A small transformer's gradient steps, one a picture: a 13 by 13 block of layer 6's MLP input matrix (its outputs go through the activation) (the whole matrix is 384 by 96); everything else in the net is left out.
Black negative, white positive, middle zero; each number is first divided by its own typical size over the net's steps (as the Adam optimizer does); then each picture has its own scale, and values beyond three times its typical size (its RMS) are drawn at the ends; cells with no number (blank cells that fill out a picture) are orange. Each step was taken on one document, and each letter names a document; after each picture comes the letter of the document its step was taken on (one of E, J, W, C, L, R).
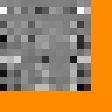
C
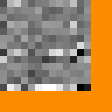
C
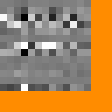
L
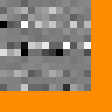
L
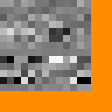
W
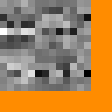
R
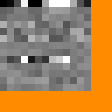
W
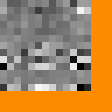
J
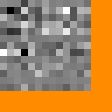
L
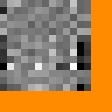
J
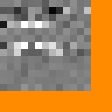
L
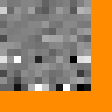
C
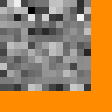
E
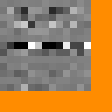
L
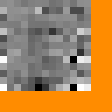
C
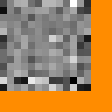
C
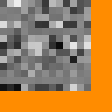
E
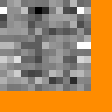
J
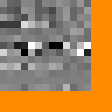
L
